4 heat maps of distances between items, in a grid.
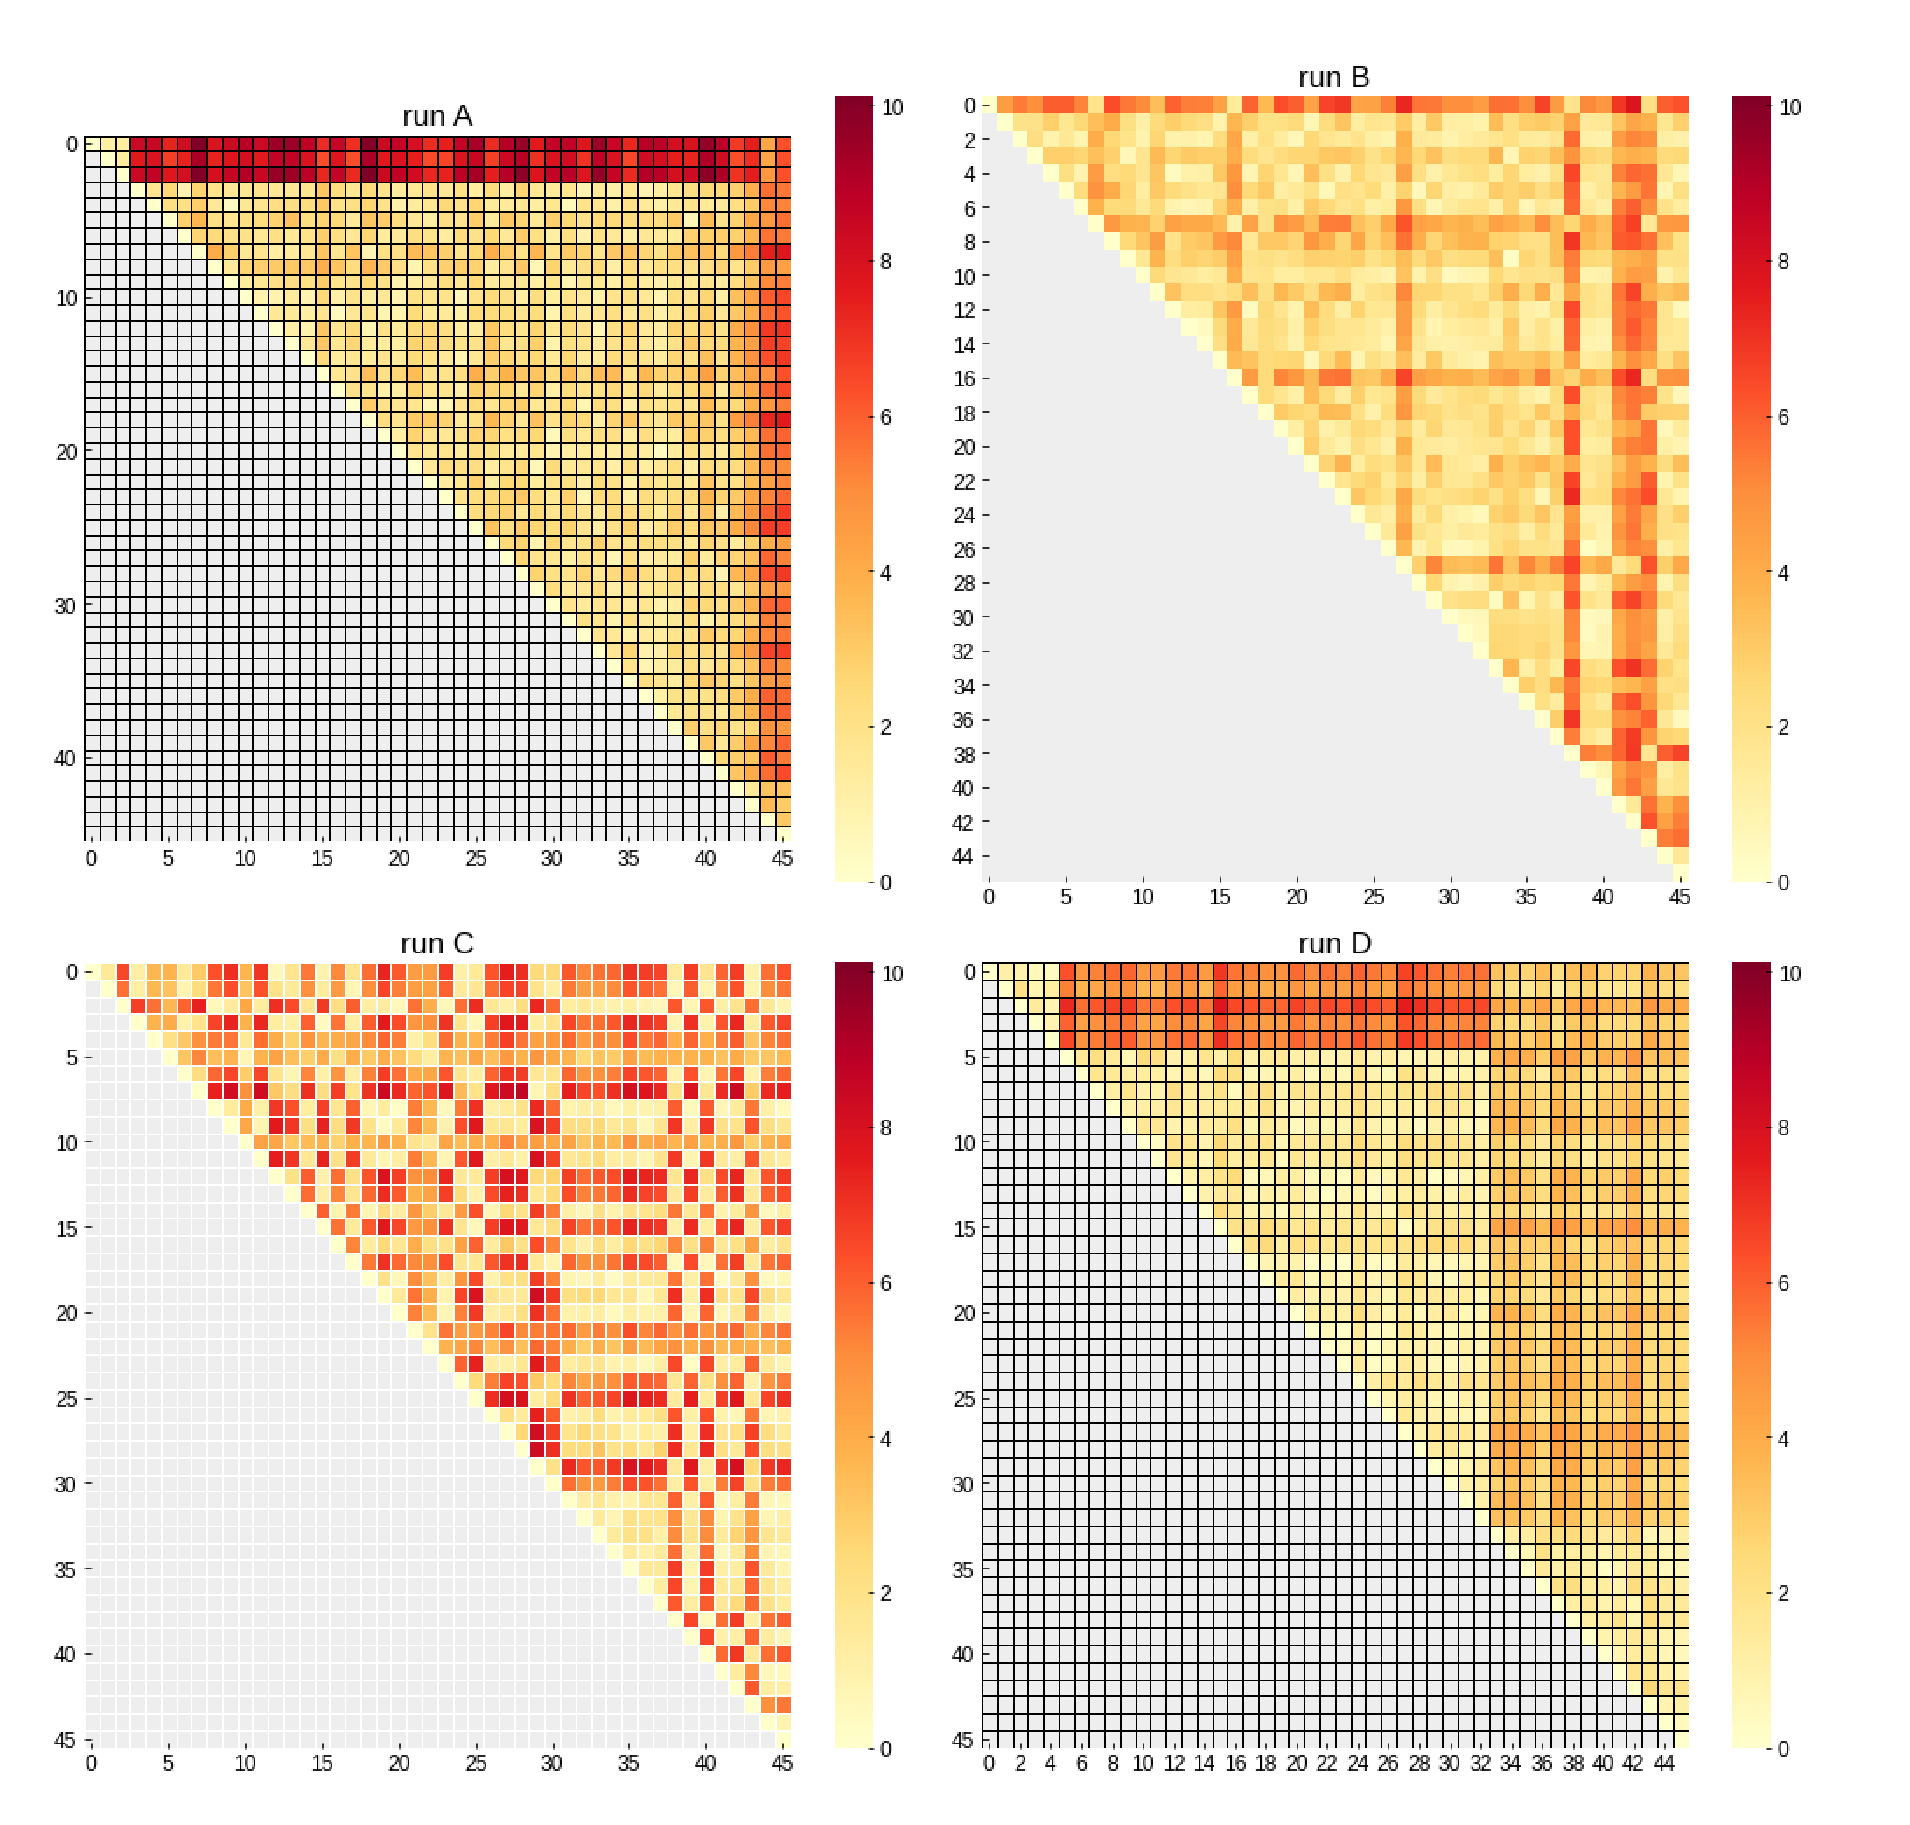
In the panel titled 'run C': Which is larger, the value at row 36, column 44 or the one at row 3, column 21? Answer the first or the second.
the second
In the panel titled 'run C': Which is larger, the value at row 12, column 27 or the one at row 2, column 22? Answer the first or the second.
the first
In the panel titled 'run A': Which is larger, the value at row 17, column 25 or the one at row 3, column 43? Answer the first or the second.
the second
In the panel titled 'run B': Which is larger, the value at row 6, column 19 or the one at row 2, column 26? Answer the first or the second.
the first
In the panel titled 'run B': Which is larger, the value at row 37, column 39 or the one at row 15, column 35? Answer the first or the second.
the second
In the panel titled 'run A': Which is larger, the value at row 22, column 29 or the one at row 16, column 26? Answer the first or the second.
the second
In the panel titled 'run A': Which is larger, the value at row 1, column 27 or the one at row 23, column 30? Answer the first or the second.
the first
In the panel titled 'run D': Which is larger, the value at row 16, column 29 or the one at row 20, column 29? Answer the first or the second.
the first
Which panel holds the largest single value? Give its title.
run A
